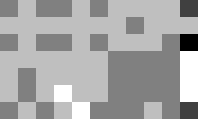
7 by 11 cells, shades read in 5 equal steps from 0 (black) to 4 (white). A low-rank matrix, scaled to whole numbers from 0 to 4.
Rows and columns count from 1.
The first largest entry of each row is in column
2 1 2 11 11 4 5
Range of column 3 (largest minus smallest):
1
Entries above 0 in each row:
11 11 10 11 11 11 11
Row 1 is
2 3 2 2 3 2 3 3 3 3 1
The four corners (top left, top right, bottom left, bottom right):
2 1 2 1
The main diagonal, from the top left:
2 3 2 3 3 3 2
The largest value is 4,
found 5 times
